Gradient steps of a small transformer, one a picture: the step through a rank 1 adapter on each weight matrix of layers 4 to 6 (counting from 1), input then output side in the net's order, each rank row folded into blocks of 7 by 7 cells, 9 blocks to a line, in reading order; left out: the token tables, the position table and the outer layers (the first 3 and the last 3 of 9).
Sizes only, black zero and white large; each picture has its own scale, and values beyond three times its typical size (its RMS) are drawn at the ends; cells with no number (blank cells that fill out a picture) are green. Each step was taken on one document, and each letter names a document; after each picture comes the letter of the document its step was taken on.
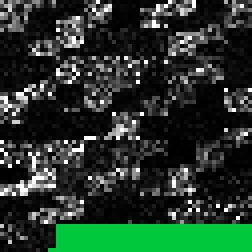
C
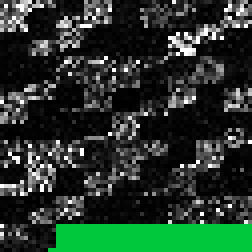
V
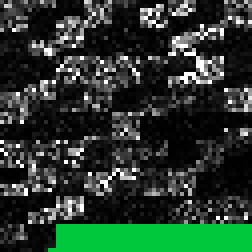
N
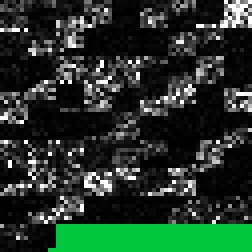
N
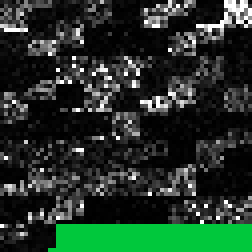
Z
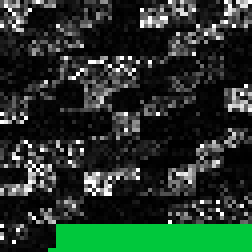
V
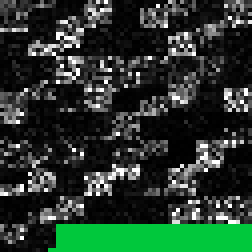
C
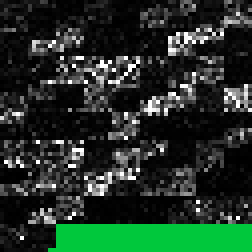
Z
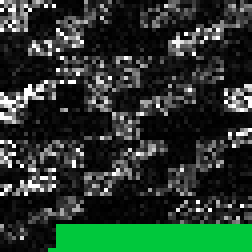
Z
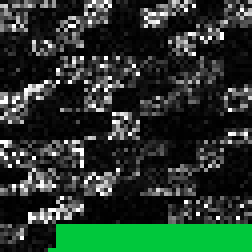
Z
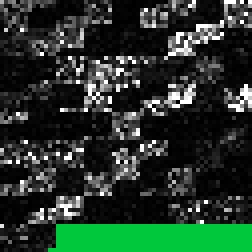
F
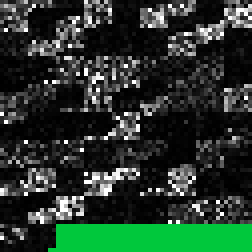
F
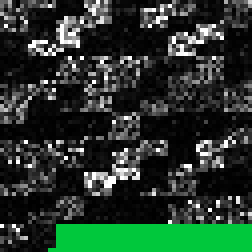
F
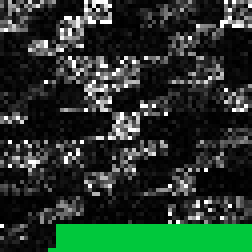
F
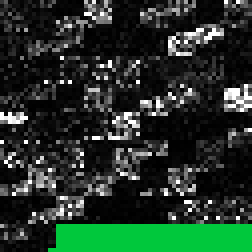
Z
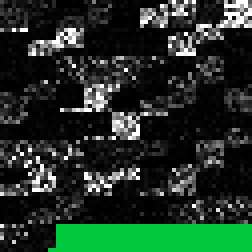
V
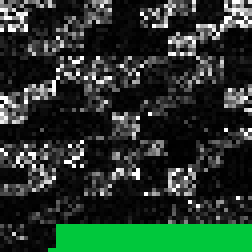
C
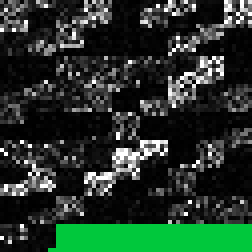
F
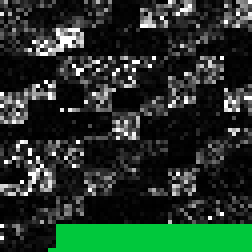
V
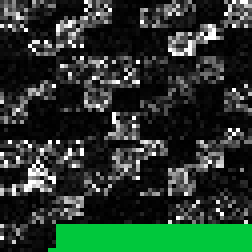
V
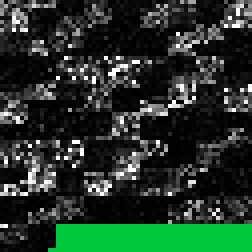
V
